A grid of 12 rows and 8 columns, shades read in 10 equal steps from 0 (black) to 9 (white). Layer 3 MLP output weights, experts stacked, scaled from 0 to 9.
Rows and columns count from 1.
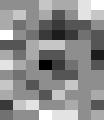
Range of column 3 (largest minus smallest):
5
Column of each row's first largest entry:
8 7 1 1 4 1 1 1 1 5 3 4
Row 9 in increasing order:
3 5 5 5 5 5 7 7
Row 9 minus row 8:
2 1 -2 0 2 4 0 0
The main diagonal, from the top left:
5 7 5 2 7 5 5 5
